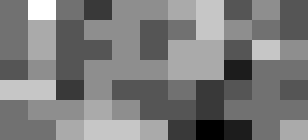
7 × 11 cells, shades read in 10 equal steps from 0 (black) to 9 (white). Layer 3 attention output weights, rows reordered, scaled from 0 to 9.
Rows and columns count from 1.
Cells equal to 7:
7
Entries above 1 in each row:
11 11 11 10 11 11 9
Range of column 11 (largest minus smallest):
3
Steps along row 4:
up down up same same up same down up same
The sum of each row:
53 49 51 47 43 45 47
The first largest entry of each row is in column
2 8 10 7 1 4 4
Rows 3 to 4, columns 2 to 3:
6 3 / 5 3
